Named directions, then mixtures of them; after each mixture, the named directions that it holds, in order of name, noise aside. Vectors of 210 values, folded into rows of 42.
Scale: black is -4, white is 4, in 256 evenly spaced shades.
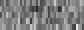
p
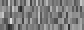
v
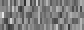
v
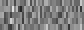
v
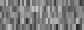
p, v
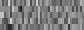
v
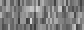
p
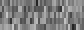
p, v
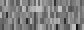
p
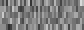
p, v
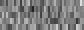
p, v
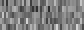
p, v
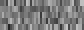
p, v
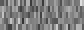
p, v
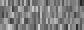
p, v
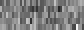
p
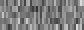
p, v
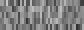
p, v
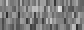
p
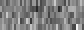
p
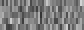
p, v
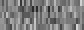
p, v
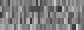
p, v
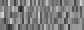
v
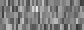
p, v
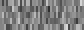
p, v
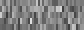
p, v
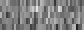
p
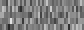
v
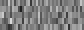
v
